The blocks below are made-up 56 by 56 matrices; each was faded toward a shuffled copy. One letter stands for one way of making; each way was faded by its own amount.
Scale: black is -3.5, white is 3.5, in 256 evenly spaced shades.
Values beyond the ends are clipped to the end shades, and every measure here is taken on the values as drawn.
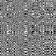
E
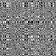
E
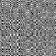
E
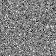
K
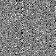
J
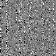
J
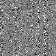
J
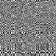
E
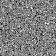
K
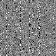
J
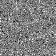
K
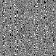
J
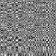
E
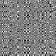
E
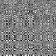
E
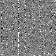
J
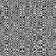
E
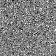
K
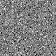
K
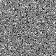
K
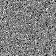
K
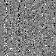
J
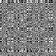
E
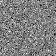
K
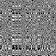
E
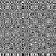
E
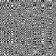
E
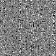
J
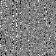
J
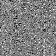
K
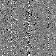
J
